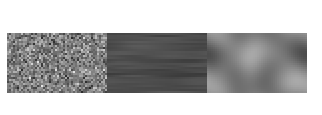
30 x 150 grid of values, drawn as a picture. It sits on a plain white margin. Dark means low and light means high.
The table splits into one row of 3 panels. Panel 1,1: middling, fine-grained, strong in contrast. Panel 1,2: low, streaked across, faint in contrast. Panel 1,3: middling, smooth.
